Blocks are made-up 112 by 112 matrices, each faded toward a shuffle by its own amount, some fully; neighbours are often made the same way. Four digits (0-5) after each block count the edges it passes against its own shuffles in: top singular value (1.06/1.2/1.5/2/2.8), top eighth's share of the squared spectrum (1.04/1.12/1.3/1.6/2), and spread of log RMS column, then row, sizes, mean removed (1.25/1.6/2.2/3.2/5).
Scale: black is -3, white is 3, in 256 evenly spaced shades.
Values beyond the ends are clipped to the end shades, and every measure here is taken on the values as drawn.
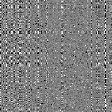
5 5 4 3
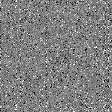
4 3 2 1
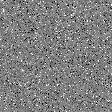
1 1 0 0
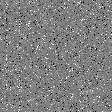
2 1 0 0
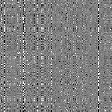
5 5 4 2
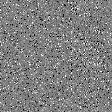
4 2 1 0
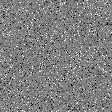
0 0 0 0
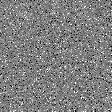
3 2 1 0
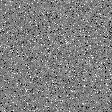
2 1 0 0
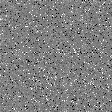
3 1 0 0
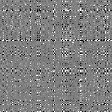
5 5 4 4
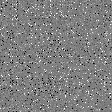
3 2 1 1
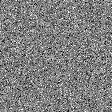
0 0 0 0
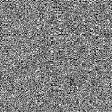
4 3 2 2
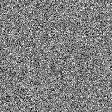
3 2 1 1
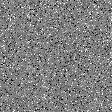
0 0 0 0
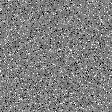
3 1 0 0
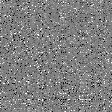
4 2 1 1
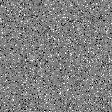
3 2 0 0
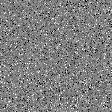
3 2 0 0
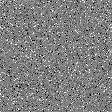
2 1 0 0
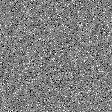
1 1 0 0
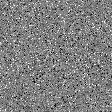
1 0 0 0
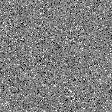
0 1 2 0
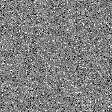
0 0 1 0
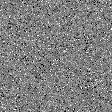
0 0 0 0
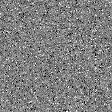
1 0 1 0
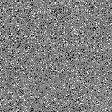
4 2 1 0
